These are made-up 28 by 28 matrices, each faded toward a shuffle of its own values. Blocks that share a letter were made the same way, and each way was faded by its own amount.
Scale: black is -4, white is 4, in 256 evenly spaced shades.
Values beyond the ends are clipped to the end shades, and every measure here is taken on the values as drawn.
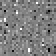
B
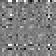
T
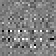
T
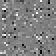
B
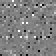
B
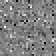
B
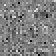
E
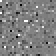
B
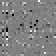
B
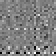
T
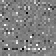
B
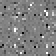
B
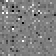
B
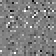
B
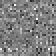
E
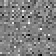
E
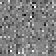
E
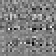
T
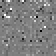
B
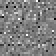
E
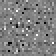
B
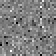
E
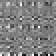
T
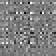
T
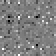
B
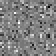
E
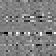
T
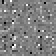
B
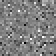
E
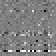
T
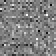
E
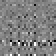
T
